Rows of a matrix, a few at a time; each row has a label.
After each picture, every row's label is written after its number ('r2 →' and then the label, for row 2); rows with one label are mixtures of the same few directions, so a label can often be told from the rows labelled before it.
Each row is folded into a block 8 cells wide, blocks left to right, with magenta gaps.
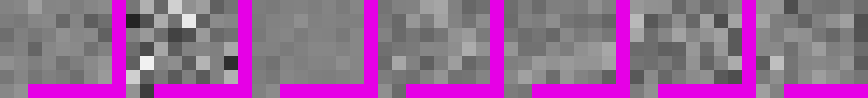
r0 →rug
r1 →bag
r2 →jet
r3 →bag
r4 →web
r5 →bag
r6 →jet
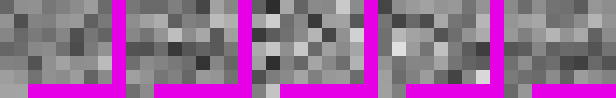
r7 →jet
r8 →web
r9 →bag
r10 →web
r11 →web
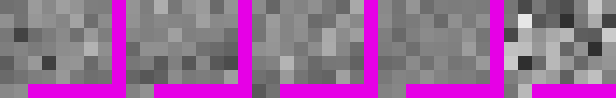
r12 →bag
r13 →web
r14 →jet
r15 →bag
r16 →bag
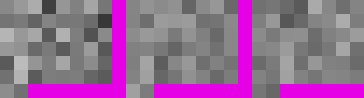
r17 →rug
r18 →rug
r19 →rug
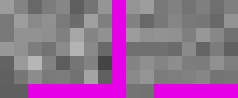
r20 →jet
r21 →bag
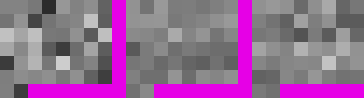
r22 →rug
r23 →web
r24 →web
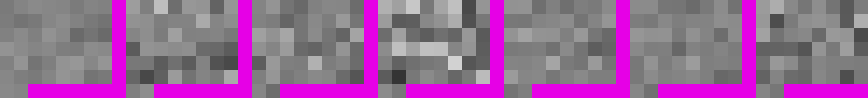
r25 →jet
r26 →web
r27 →rug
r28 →web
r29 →bag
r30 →rug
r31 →bag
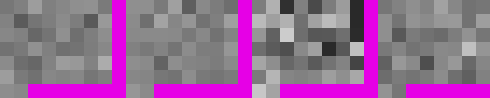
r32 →jet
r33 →rug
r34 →jet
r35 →bag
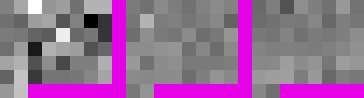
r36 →rug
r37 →bag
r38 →web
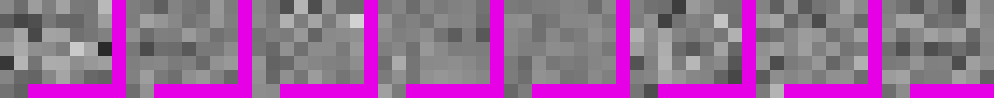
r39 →jet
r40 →web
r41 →rug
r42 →jet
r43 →rug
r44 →rug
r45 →bag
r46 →web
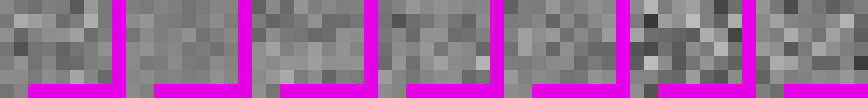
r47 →web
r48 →bag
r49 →web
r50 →jet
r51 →web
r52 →bag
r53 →jet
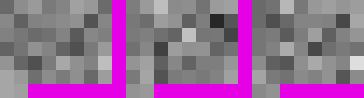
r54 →jet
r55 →rug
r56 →jet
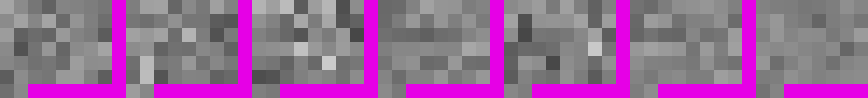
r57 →web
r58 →rug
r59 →web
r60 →bag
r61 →bag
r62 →bag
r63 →bag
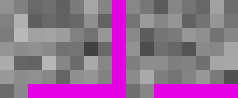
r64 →bag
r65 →web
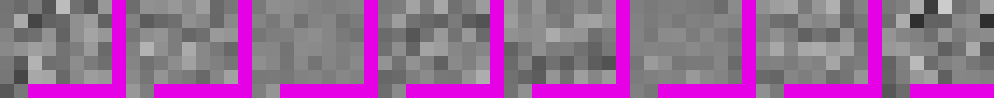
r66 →rug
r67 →web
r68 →rug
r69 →rug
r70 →web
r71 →jet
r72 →web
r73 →rug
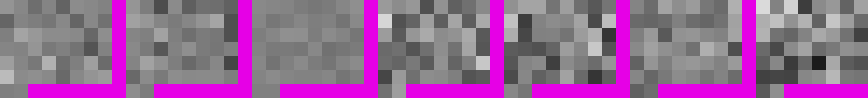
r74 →bag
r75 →jet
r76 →bag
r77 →bag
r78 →bag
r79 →jet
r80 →web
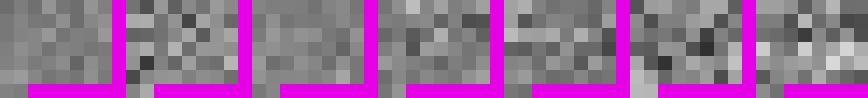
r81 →web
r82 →bag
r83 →bag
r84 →rug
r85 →bag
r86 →jet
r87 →web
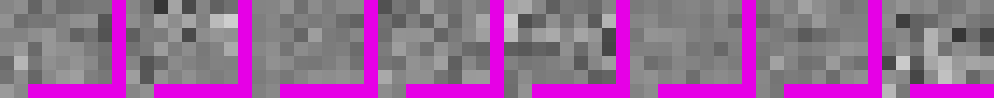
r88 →jet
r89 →rug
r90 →rug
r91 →web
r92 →bag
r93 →bag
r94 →bag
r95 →jet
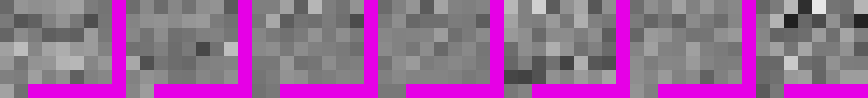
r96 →web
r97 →jet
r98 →rug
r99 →rug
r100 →web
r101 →web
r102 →rug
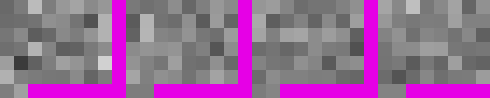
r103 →jet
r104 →bag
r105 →bag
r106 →web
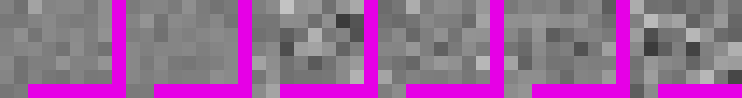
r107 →jet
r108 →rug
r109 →rug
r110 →jet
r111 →jet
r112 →web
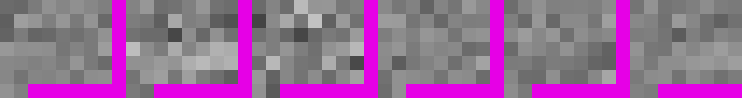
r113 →bag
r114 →web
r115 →bag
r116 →bag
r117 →web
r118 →web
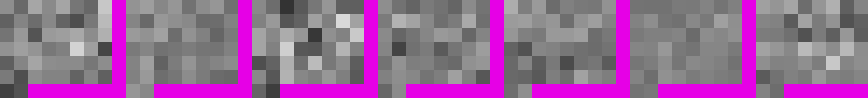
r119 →jet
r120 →rug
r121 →rug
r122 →web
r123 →web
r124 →rug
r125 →web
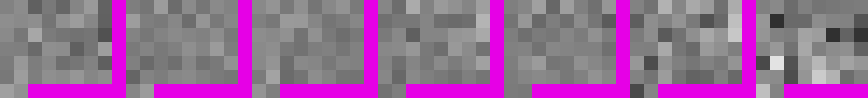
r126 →jet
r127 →bag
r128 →rug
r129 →jet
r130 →rug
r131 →jet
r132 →jet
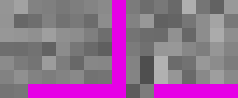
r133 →bag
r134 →rug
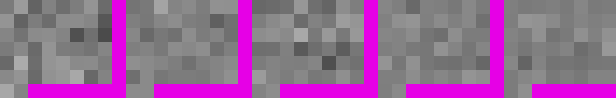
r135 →jet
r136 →rug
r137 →web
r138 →jet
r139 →jet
